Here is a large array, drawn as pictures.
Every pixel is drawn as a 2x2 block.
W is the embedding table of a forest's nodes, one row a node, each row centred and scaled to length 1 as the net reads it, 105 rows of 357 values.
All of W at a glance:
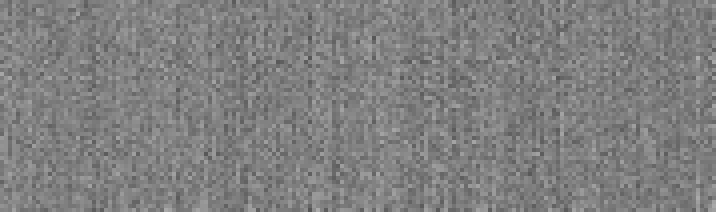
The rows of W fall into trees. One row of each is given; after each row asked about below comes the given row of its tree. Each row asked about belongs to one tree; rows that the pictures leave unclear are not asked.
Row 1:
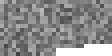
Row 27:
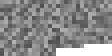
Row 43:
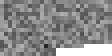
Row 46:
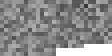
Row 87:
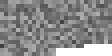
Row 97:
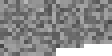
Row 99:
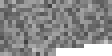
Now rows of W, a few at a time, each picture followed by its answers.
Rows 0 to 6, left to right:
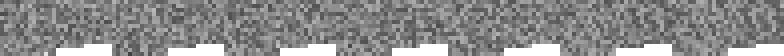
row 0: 97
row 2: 43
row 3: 97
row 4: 27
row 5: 99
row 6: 99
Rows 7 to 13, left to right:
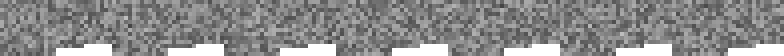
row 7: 1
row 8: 87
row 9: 1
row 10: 27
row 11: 97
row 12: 43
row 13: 27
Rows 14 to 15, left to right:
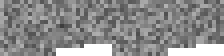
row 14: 43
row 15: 99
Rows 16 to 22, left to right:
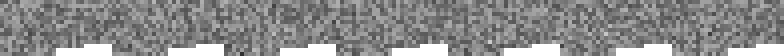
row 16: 97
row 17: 99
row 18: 1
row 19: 87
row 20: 87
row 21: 87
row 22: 99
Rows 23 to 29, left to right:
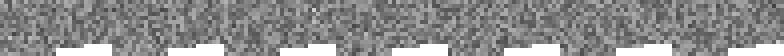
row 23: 99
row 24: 99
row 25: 43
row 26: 87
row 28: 43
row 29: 43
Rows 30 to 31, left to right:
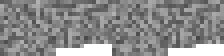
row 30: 46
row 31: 46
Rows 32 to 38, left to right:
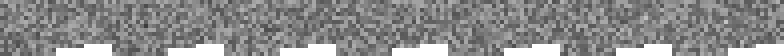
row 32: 1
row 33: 87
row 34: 99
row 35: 97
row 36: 43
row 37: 1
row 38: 46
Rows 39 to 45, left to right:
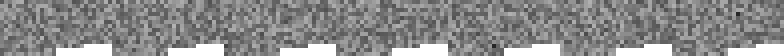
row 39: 46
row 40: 99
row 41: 1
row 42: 97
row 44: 99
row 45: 87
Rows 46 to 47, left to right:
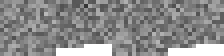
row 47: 27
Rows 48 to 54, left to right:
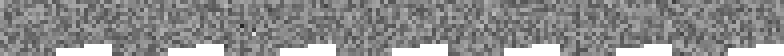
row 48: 43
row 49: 1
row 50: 87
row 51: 46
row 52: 46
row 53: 87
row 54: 97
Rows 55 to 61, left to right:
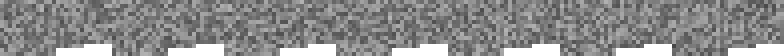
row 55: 43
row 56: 27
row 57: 97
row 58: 97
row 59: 87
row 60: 87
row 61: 1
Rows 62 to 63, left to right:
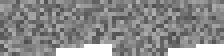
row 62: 97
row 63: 27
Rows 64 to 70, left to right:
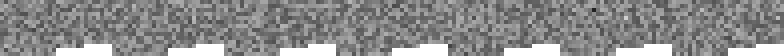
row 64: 97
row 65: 97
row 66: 97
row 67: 27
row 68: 1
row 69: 99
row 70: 27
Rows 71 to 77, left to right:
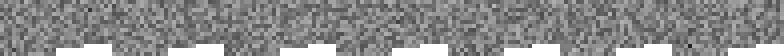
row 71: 27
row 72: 99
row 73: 1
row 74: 27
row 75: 1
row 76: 99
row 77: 99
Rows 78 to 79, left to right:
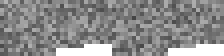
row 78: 1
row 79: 27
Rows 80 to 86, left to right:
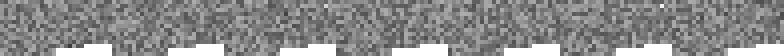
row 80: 87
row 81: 27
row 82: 97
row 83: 46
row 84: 46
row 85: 97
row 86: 87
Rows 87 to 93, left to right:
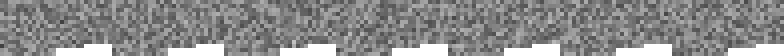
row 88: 46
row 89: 46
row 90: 97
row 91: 46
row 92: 27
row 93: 27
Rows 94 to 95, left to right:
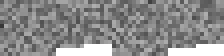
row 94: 97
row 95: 43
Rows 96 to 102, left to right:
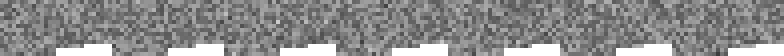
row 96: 43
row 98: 46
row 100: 46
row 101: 43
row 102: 43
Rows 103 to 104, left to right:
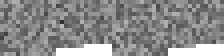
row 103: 27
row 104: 43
